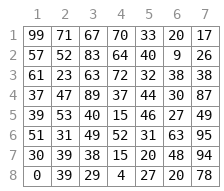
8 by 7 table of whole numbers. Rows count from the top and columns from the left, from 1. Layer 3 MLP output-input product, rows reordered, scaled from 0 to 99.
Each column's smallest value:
0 23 29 4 20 9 17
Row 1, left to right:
99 71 67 70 33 20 17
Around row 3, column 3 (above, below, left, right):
83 89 23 72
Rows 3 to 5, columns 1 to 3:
61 23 63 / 37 47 89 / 39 53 40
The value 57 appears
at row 2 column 1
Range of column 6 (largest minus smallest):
54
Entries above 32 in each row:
5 5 5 6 5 5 4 2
